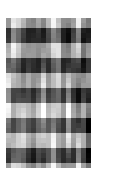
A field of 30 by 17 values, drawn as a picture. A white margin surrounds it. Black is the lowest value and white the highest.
Ninth with the highest average: centre. Average level on the scale: 50%. Stripes: horizontal, repeating 5 times. Odd rows or columns: none.
